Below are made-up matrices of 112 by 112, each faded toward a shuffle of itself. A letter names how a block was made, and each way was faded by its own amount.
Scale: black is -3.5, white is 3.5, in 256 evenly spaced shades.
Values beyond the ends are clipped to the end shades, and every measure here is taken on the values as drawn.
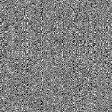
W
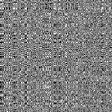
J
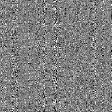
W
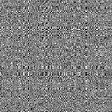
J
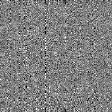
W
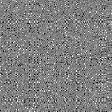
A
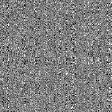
W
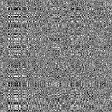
J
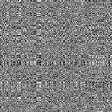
J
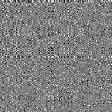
A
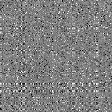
A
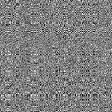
J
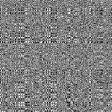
J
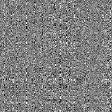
W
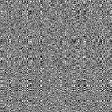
J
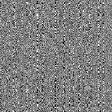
W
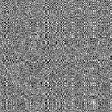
J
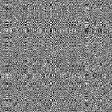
J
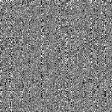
W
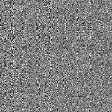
W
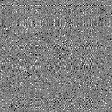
A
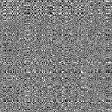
J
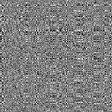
J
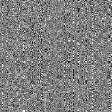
W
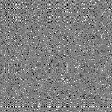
A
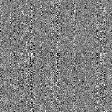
W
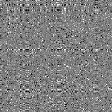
A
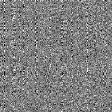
W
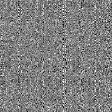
W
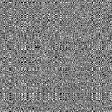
J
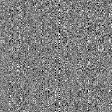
W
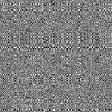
J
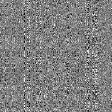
W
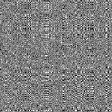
J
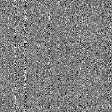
W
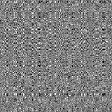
J
